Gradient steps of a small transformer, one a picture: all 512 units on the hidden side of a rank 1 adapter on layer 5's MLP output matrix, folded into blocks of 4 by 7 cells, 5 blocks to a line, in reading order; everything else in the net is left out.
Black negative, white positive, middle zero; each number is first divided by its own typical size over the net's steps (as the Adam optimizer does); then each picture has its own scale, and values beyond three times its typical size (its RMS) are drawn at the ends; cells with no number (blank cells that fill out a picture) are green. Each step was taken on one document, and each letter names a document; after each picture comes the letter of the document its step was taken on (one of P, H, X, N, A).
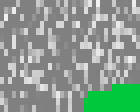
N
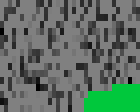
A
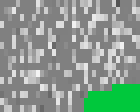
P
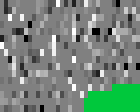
P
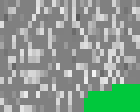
P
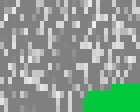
N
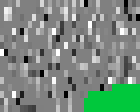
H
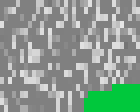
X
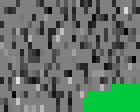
X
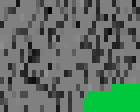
H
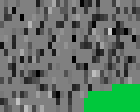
P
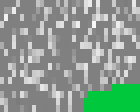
N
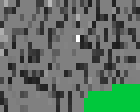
H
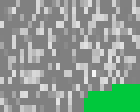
P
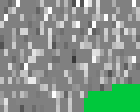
N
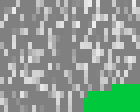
N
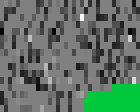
A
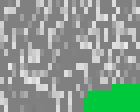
H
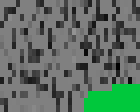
P
